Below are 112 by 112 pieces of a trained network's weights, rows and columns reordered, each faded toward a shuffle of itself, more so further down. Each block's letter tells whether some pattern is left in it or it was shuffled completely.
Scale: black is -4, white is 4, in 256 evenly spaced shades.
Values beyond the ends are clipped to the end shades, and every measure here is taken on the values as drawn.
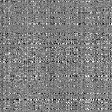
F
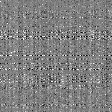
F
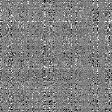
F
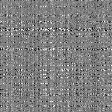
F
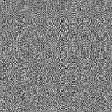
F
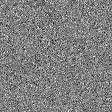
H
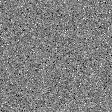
H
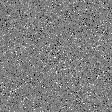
H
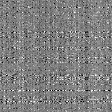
F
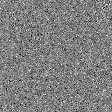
H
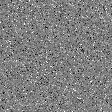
H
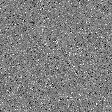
H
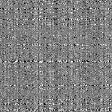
F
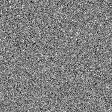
H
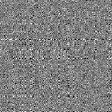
F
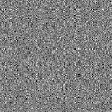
F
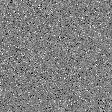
H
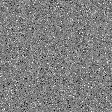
H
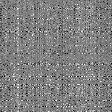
F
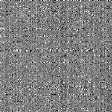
F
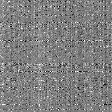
F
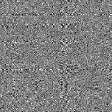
F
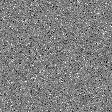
H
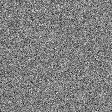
H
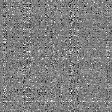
F
